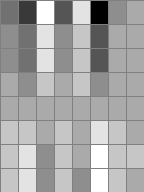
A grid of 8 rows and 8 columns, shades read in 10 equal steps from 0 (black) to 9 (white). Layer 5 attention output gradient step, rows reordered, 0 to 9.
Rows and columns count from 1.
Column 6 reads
0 3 3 5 6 8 9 9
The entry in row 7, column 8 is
7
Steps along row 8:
up down up down up down down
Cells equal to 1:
0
